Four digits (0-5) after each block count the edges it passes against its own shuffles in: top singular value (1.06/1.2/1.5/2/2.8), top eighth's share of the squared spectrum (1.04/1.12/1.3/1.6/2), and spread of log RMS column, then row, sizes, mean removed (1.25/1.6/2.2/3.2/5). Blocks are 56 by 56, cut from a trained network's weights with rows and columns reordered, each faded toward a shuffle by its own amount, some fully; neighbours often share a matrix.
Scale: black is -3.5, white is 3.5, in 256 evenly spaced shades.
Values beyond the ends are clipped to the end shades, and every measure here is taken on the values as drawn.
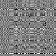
5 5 1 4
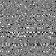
4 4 1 3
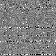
4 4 0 2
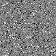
3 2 0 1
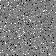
0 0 0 0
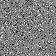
0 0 0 0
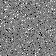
0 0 0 0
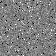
0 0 0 0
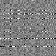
4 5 1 3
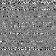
4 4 0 3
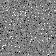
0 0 0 0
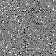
2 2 0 1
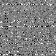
3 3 0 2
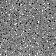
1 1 0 0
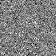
2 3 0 1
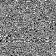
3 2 0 1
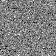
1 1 0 0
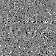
3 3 0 2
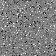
0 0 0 0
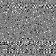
4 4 0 3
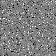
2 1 0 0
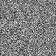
3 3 0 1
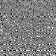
4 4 0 3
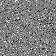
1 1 0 0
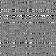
4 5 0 4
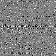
3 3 0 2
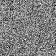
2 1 0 0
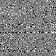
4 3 0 2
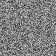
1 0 0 0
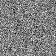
1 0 0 0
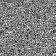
3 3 1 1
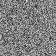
1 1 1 0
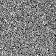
1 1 0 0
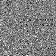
3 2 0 1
